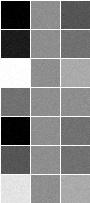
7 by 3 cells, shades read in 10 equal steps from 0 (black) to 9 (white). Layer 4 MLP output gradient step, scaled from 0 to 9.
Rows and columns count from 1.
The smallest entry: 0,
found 2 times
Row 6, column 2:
5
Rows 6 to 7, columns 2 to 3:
5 4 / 5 6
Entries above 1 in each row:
2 2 3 3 2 3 3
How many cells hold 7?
0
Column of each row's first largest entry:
2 2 1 2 2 2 1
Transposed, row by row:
0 1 9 4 0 3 8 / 5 5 5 5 5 5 5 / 3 4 6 5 4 4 6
